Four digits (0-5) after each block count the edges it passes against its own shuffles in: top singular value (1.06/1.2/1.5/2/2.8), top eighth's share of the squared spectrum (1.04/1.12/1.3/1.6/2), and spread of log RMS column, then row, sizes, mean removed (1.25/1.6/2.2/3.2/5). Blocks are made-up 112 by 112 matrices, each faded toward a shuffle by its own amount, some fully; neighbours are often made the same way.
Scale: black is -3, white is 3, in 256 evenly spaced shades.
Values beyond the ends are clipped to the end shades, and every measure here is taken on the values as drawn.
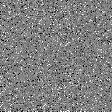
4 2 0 1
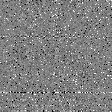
4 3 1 2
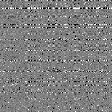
5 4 2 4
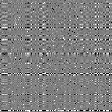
5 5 3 4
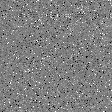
2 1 0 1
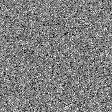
0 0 0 0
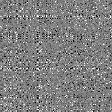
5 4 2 3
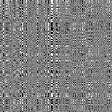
5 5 4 3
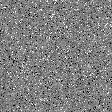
2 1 0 0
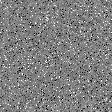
2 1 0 0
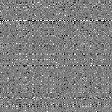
5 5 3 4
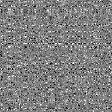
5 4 2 3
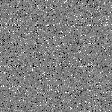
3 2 0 1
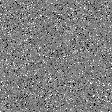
2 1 0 1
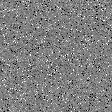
2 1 0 0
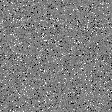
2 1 0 0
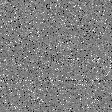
2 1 0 0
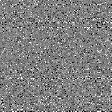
4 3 1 3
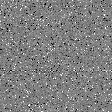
3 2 0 1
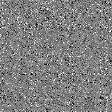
1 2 2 2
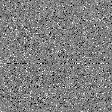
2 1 1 2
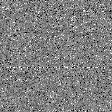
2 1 2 2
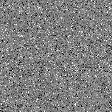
1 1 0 1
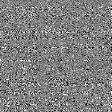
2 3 3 4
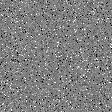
0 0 0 0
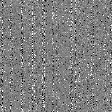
2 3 4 0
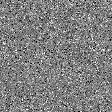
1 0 0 1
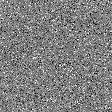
0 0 0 0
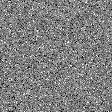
0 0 0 1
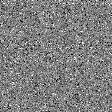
0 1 0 2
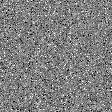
0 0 0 0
